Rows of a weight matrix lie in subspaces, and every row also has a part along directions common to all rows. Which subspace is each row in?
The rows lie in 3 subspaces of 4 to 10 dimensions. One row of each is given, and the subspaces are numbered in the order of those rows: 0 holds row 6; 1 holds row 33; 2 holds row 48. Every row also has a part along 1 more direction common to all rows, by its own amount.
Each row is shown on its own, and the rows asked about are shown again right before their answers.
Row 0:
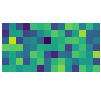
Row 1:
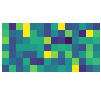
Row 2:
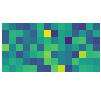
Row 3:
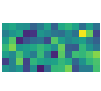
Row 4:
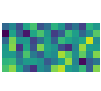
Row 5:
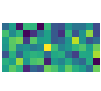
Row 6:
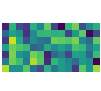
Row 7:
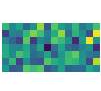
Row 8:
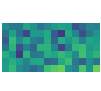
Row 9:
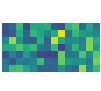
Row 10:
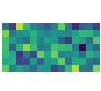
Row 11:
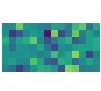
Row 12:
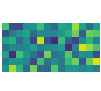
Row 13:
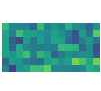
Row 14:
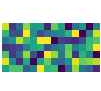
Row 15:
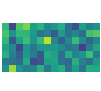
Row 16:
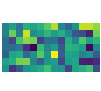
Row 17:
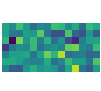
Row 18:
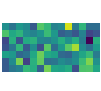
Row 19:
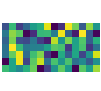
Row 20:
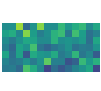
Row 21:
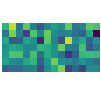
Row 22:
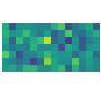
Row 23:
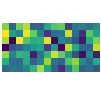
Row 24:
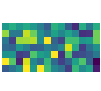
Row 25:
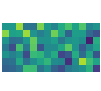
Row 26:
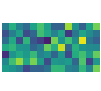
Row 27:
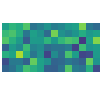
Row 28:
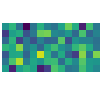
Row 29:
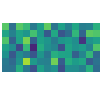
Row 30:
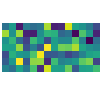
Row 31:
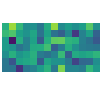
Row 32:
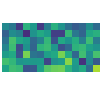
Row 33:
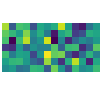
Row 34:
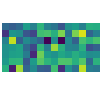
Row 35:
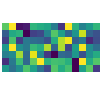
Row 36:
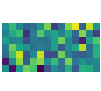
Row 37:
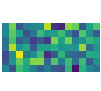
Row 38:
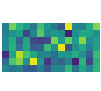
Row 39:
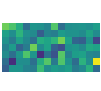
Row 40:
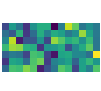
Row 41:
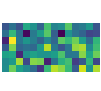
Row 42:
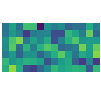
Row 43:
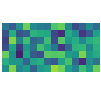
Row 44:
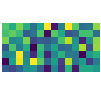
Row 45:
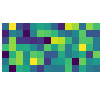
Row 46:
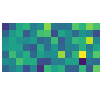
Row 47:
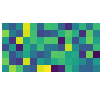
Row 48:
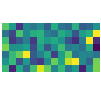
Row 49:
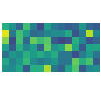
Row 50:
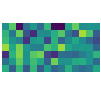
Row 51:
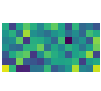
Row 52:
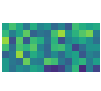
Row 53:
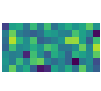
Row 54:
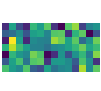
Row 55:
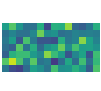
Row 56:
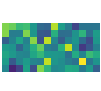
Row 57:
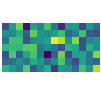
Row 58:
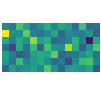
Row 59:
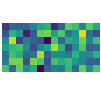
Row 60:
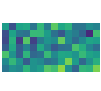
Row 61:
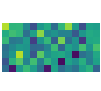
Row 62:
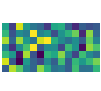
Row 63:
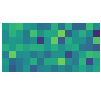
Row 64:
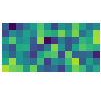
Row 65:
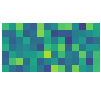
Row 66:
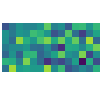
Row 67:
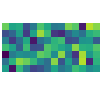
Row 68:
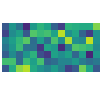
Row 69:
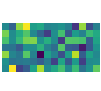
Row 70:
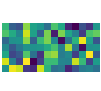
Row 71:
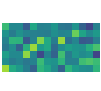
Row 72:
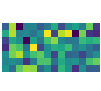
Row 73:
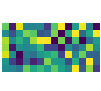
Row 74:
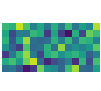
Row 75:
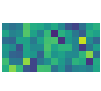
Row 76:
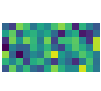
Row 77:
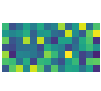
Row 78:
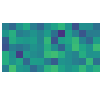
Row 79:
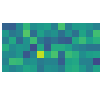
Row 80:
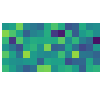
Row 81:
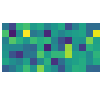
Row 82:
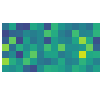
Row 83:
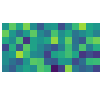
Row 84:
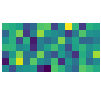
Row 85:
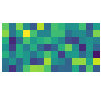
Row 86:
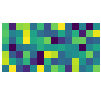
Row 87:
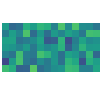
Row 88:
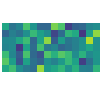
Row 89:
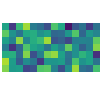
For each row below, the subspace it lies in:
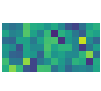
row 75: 1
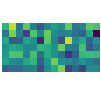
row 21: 0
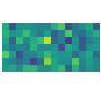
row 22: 1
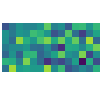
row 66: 0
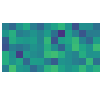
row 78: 2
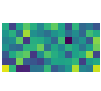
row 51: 0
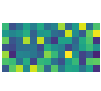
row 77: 0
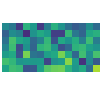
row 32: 2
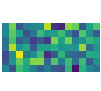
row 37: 1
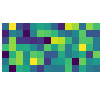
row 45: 1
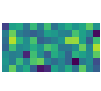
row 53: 2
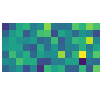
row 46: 0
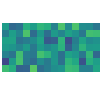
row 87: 0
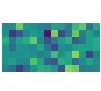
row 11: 1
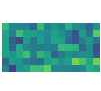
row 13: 2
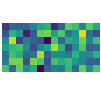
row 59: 0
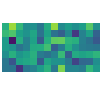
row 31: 0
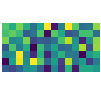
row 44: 1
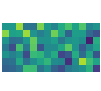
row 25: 2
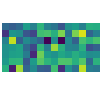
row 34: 0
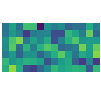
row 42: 2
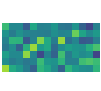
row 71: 0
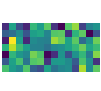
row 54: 0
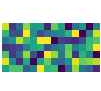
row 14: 0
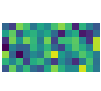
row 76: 2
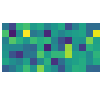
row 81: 0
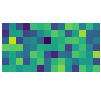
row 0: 1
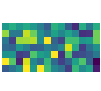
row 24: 0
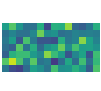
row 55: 1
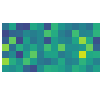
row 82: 1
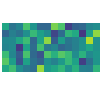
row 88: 2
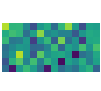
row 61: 1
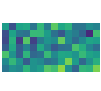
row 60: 2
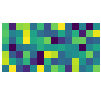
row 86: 1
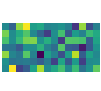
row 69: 1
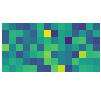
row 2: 1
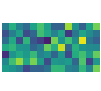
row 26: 1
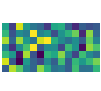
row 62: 0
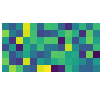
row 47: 1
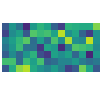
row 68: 0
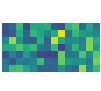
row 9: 0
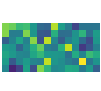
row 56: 0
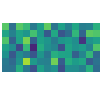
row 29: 1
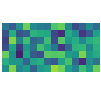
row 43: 2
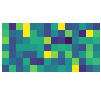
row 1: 0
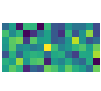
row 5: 2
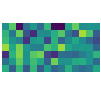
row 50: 2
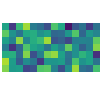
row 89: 0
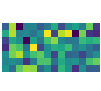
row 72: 1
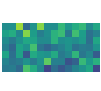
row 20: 2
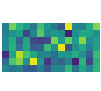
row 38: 1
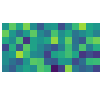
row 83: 1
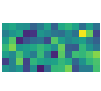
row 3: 0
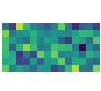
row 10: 0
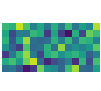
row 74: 1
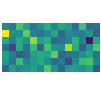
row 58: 2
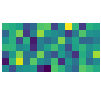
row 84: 1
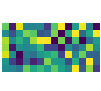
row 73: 1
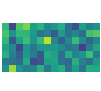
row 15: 1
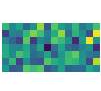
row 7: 2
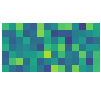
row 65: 1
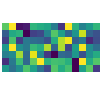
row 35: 0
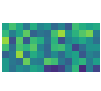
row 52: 2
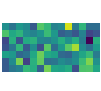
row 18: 2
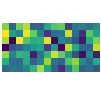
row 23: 1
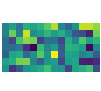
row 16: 0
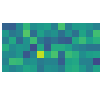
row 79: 0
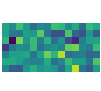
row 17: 1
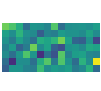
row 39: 0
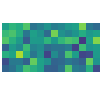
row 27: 1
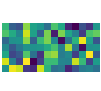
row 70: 1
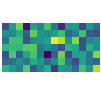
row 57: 0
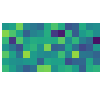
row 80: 0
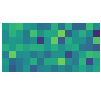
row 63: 0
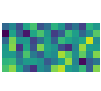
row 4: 2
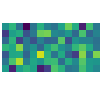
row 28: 1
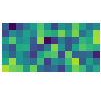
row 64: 0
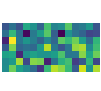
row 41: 2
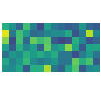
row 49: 2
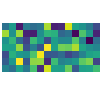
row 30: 2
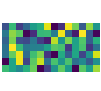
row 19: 1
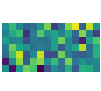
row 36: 1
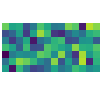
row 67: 1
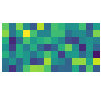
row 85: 2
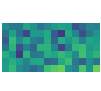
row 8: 2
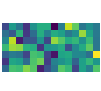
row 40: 0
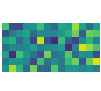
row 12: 0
